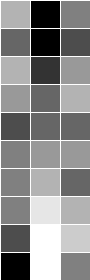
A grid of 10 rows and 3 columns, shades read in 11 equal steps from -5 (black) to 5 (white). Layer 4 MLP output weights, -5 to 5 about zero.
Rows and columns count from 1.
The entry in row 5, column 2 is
-1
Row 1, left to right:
2 -5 0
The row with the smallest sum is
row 2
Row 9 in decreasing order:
5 3 -2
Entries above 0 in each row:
1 0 2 2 0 2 1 2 2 1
